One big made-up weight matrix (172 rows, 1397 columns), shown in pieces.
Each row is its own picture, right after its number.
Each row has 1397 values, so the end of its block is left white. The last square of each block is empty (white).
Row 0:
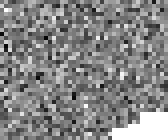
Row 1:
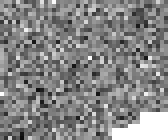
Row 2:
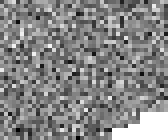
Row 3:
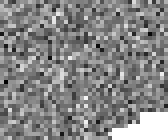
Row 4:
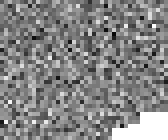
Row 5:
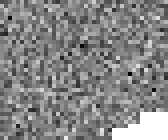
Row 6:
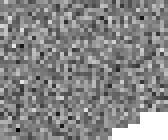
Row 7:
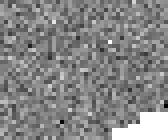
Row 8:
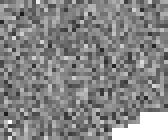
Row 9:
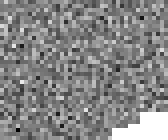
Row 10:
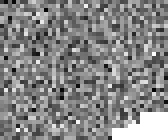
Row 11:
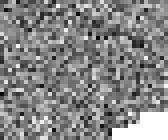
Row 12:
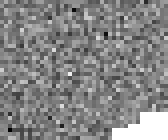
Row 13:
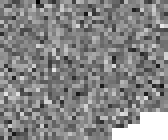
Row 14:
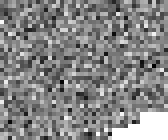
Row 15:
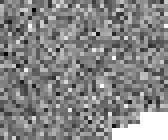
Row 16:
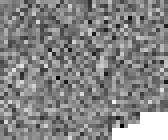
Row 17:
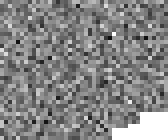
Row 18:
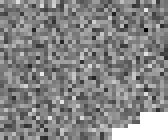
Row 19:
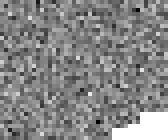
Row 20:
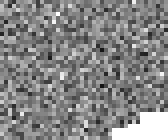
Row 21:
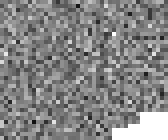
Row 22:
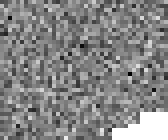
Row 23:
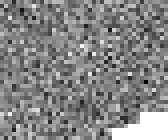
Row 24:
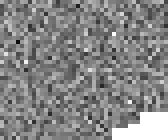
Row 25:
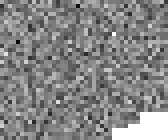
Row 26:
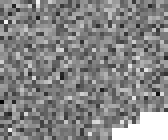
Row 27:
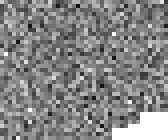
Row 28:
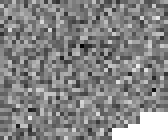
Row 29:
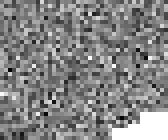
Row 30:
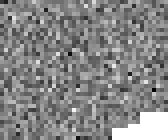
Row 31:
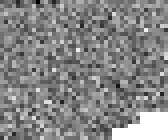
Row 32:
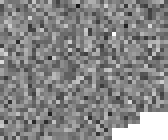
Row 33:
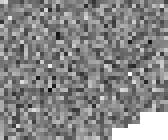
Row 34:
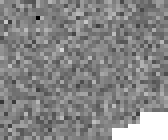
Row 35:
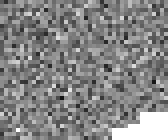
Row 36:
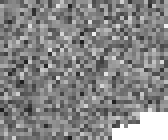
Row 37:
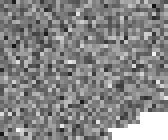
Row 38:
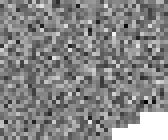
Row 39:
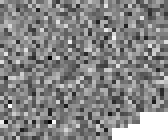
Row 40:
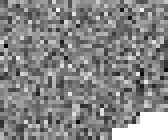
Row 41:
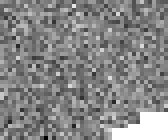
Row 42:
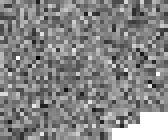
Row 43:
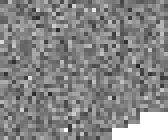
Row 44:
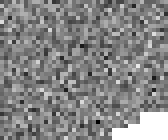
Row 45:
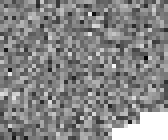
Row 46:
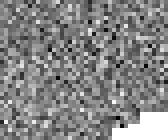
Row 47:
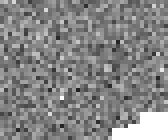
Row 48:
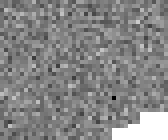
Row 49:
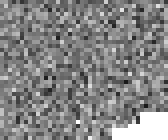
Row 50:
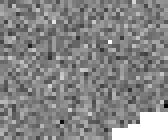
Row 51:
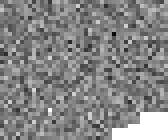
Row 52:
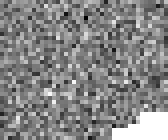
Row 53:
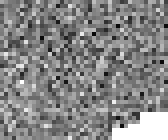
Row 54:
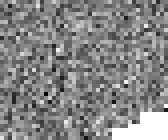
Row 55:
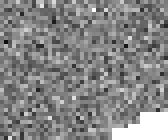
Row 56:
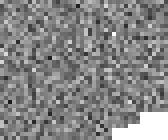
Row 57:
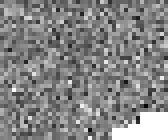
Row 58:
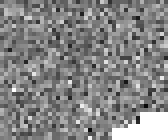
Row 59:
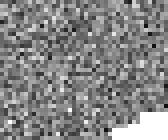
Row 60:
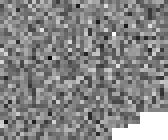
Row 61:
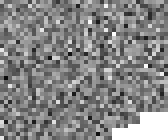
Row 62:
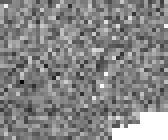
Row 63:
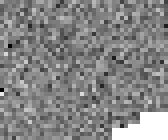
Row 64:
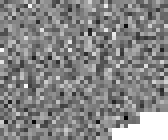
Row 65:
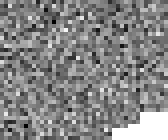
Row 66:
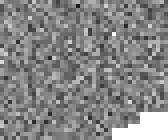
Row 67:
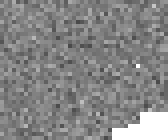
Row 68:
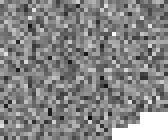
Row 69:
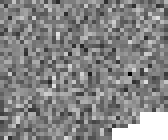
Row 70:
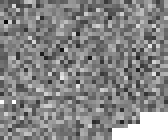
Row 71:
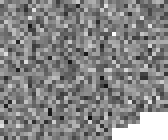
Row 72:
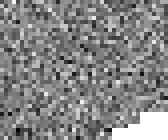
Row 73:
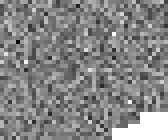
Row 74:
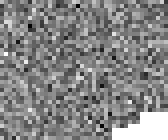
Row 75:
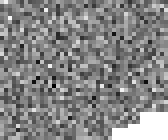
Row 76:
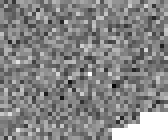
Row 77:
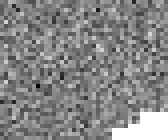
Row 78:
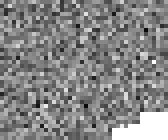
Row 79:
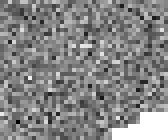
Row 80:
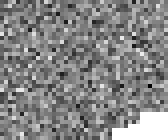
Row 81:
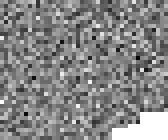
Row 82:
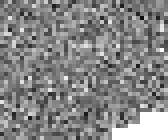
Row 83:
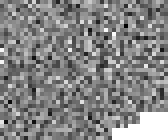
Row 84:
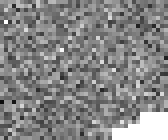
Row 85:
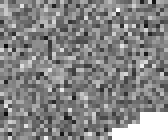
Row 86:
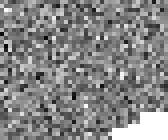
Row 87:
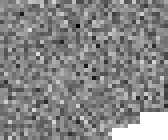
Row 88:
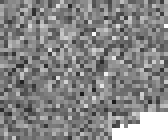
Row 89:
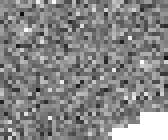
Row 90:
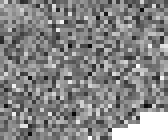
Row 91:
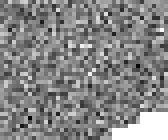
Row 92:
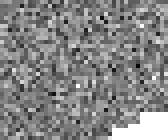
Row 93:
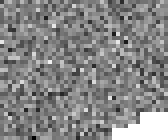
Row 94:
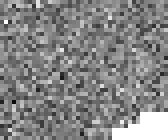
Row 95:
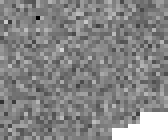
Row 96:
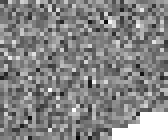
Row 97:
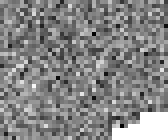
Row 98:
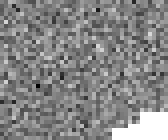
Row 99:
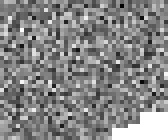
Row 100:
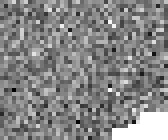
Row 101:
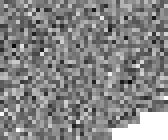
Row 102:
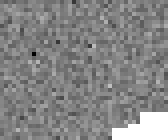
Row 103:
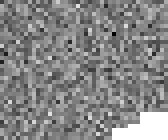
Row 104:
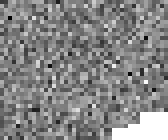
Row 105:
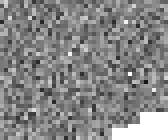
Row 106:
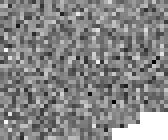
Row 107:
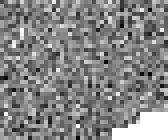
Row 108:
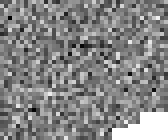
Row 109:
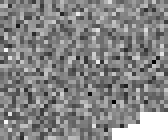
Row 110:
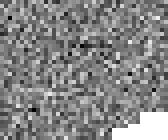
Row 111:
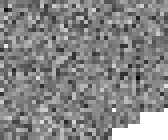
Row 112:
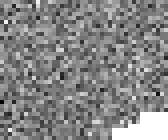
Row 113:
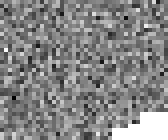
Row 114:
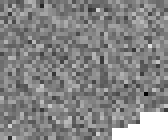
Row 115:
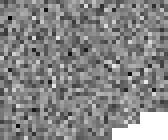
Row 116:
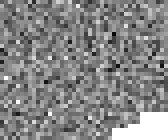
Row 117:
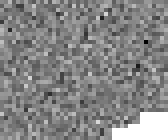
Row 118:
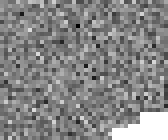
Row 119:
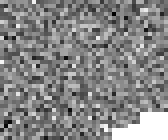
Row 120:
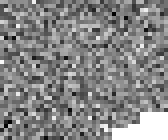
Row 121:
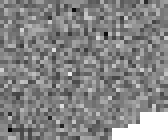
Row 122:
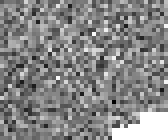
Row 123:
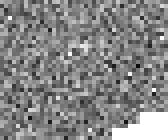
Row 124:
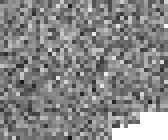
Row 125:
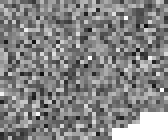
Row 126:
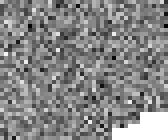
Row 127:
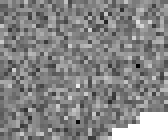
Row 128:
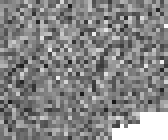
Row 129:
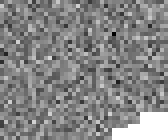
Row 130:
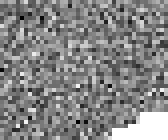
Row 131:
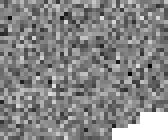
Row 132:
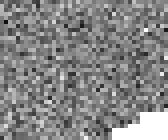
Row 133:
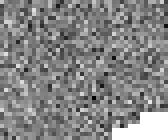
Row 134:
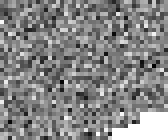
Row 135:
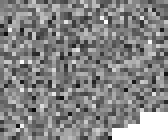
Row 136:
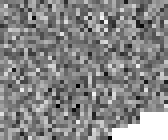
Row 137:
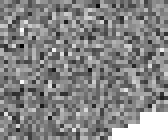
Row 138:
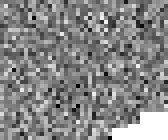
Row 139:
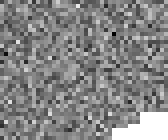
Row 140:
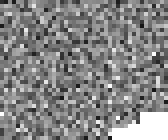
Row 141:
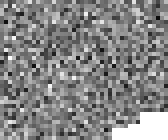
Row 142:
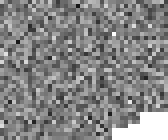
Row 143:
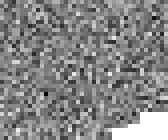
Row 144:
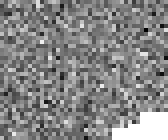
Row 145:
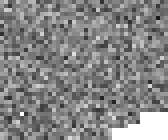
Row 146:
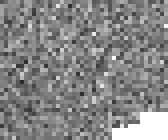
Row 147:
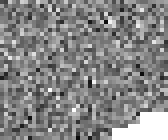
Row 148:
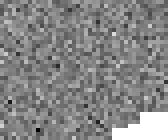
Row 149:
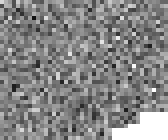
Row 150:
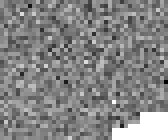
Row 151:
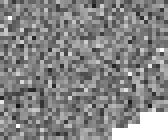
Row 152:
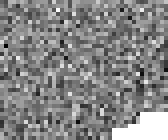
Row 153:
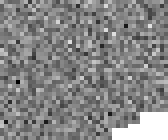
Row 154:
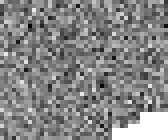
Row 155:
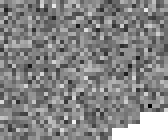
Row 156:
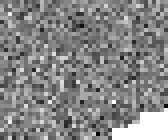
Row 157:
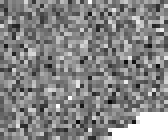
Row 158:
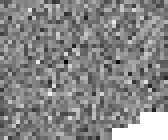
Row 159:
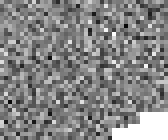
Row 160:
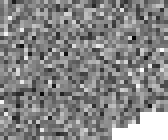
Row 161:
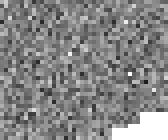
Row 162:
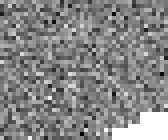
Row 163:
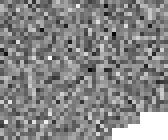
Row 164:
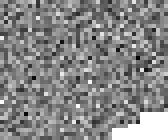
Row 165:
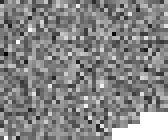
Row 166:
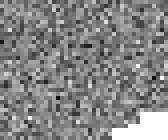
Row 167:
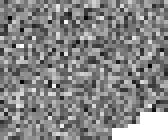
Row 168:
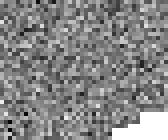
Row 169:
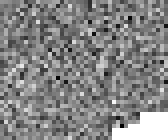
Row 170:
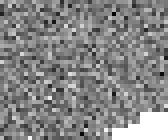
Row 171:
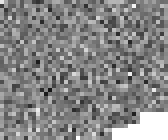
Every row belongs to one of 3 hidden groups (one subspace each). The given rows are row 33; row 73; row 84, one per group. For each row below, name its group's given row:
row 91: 33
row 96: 33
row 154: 73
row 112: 84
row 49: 33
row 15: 73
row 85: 84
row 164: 84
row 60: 73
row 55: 84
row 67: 33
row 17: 73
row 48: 84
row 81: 84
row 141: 84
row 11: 84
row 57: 33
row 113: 84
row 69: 33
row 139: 73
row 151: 33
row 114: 84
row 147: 33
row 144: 84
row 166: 33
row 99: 33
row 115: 33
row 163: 73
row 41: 84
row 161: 33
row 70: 84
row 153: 73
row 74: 73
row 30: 33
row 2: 33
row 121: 33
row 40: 33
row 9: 33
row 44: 33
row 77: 84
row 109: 84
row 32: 73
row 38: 73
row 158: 33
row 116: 73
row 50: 84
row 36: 73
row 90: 33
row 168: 84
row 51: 73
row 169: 73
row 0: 84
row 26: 84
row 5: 33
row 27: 73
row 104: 33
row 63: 73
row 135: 33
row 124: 73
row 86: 84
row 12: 33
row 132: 84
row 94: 84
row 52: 33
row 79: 33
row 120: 84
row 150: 73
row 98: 84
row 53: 73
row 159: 73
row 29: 84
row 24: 73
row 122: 73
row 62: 73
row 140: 33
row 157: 33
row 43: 33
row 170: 84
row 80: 84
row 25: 73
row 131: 33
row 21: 73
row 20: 84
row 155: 84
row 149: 33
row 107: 33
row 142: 73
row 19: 84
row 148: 73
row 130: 33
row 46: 73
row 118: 84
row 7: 84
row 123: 33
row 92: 33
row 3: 84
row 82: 33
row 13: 84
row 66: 73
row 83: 73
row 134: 84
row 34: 84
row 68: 73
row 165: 73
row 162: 84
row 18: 84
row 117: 33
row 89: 84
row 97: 73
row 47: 33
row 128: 73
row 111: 84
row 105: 33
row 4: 73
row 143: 33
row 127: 33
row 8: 84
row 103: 73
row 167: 33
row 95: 84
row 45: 84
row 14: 84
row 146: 73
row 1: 84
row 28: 33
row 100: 33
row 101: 33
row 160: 33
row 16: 73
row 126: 73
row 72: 33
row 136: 33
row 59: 84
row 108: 33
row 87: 84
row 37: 33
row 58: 33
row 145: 84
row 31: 84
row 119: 84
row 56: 73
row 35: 33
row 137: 33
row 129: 73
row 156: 84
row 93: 33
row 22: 33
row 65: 84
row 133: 73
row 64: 73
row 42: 84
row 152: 33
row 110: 33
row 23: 33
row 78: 84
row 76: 33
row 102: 33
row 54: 84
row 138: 33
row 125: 84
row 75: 33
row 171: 33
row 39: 73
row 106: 84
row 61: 73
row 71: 73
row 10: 33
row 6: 33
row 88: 73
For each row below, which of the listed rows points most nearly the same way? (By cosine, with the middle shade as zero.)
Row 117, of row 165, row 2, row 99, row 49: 99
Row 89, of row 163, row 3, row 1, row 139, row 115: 1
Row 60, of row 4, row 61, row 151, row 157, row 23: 61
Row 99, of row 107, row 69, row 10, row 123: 123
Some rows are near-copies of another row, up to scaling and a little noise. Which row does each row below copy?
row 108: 110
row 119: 120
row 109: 106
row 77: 98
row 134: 14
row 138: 136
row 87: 118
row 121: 12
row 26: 112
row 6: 9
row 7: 50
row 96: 147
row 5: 22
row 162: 170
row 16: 169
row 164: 81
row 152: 40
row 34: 95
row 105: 161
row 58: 57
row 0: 86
